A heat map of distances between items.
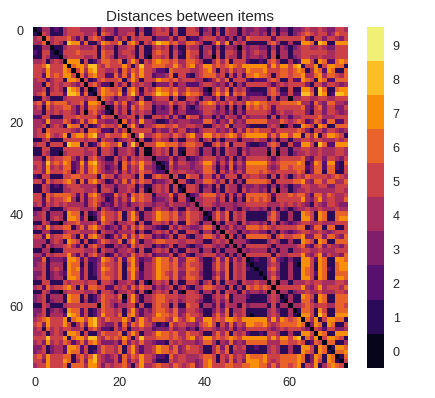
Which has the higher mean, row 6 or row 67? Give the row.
67
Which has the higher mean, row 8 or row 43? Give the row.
8
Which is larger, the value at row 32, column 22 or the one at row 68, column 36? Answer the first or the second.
the first
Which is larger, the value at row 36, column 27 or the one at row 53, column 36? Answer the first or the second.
the second
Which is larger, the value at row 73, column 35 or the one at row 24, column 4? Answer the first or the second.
the first
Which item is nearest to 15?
60
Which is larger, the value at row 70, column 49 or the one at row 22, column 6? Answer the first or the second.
the second
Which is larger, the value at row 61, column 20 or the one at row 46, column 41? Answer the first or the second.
the first
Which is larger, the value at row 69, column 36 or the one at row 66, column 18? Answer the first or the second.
the first
